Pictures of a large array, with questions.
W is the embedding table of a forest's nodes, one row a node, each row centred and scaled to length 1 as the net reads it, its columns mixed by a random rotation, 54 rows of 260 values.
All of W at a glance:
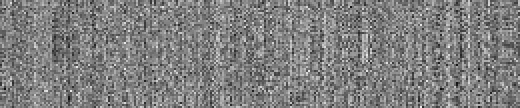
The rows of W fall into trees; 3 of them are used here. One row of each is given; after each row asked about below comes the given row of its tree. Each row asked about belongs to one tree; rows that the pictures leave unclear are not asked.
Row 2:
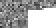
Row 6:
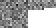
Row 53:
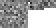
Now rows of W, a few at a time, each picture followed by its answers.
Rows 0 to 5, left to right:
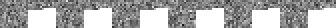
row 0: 2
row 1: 2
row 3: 53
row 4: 6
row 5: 2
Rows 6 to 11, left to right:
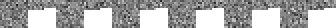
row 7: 53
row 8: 2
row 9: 53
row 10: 6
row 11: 53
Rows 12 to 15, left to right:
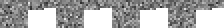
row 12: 53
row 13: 6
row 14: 53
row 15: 6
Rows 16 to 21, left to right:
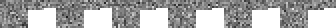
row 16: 2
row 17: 6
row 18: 6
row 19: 6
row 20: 6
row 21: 53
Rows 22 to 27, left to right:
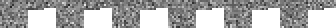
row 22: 53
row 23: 53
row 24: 6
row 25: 6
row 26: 6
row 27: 6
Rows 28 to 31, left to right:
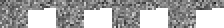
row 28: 6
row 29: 53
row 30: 6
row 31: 53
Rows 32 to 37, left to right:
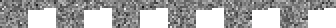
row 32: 2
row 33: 53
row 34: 53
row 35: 6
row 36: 53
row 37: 53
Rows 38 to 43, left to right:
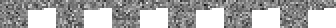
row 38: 2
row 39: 2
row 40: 53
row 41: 2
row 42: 2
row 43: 6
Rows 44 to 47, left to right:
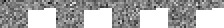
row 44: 6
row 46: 2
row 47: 53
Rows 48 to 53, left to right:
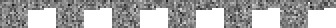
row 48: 2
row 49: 2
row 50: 2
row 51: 53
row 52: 2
